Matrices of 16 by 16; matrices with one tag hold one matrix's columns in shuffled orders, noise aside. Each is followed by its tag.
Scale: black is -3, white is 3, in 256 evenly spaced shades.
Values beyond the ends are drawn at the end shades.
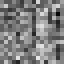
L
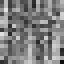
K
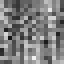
K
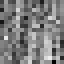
K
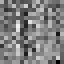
L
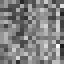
L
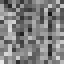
L
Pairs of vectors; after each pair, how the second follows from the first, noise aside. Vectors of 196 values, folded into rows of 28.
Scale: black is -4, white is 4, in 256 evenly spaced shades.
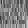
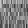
reversed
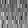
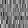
sign-scrambled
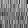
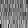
reversed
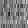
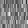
sign-scrambled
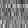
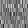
sign-scrambled
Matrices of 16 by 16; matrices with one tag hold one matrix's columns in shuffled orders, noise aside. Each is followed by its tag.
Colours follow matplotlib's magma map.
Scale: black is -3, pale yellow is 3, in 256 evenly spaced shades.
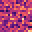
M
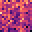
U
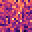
U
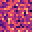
M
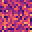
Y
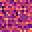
M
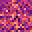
Y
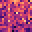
U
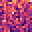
U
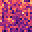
U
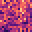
U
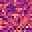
Y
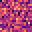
M
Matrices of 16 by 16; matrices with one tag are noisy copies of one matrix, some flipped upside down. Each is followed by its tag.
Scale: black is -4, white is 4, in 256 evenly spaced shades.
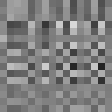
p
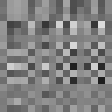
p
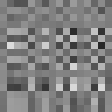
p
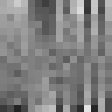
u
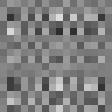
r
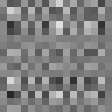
r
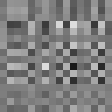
p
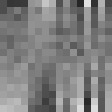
u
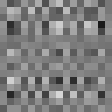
r
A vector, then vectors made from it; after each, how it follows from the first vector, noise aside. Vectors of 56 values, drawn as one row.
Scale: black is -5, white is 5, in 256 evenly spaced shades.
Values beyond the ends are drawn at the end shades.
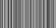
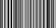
scaled up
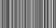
reversed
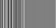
partly zeroed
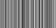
wrapped around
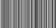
wrapped around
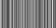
reversed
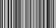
scaled up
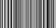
scaled up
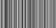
wrapped around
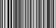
scaled up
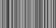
reversed
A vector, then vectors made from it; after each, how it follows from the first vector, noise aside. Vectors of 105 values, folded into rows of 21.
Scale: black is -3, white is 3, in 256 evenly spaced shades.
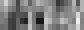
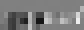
partly zeroed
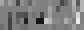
partly zeroed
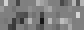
partly zeroed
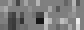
partly zeroed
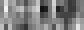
reversed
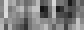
reversed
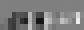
partly zeroed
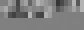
partly zeroed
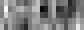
reversed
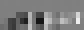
partly zeroed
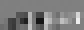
partly zeroed
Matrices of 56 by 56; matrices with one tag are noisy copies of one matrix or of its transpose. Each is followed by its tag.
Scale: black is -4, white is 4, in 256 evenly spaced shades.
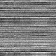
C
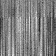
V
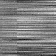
V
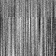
V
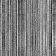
C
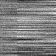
V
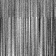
V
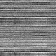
C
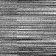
V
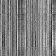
C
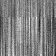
V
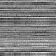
C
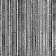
C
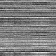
C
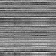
C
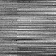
V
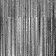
V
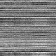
C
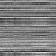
C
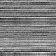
C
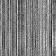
C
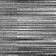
V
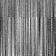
V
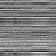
C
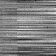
V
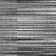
V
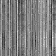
C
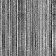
C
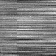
V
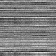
C
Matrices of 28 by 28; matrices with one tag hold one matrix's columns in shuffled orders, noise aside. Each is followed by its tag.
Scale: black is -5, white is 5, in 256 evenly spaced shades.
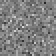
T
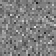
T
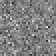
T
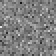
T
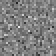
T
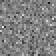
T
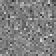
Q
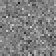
T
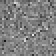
Q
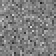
T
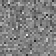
Q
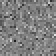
Q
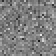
Q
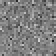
Q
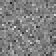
T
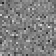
T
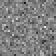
T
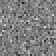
T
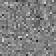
Q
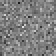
T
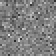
Q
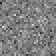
T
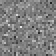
T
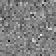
Q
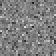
T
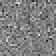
Q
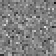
T
